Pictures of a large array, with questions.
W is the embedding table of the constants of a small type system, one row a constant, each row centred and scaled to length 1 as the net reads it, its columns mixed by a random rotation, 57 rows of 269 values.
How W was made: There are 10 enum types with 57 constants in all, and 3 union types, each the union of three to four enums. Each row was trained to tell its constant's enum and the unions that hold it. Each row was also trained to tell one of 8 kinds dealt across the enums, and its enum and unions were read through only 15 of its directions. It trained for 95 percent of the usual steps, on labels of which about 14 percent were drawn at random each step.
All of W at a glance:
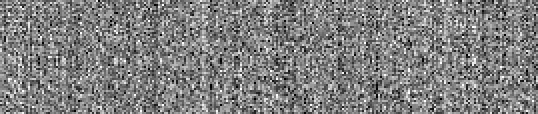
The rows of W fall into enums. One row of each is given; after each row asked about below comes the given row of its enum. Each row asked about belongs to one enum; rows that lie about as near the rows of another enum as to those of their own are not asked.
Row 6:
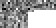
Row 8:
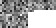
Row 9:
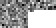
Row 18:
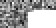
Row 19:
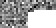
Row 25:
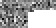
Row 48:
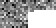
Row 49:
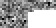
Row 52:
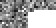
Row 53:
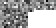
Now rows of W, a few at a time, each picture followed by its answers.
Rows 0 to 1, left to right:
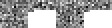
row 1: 25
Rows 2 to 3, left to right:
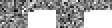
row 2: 52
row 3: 19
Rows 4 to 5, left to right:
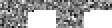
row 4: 49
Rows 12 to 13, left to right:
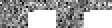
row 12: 52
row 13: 18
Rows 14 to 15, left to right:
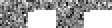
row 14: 49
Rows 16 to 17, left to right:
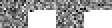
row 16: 52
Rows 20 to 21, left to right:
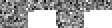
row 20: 19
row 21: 8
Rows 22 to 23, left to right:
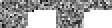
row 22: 8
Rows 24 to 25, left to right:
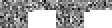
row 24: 25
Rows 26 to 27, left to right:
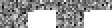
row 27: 6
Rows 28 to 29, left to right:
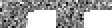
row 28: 25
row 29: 18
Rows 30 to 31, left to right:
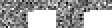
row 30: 18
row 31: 18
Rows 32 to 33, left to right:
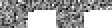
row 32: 9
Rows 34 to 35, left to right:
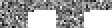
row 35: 9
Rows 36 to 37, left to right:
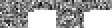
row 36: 25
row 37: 9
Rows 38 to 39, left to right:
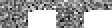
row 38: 8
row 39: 25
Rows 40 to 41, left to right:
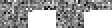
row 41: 18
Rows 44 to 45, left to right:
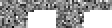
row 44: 9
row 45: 49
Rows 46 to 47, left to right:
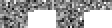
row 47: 48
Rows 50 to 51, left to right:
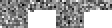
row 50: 9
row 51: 49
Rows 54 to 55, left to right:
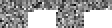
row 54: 8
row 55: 8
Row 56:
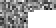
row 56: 49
